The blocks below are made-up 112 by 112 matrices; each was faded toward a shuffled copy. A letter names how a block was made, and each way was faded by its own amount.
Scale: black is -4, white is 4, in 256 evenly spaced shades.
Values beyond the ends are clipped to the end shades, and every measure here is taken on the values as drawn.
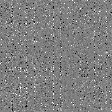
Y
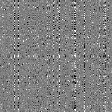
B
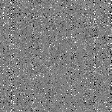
Y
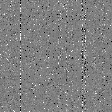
Y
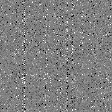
Y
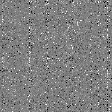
Y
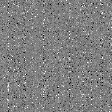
Y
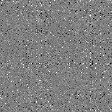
Y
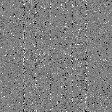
Y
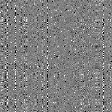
B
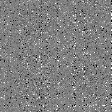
Y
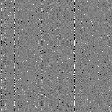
B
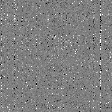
Y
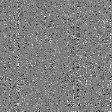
Y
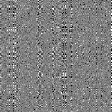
B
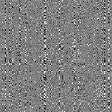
B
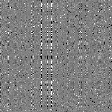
B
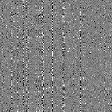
B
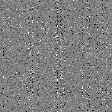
Y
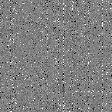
Y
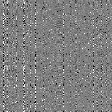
B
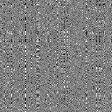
B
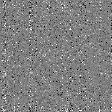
Y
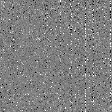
Y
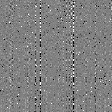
B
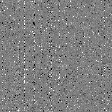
Y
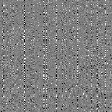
B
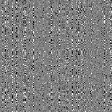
B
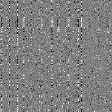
B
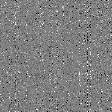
Y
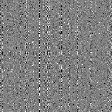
B
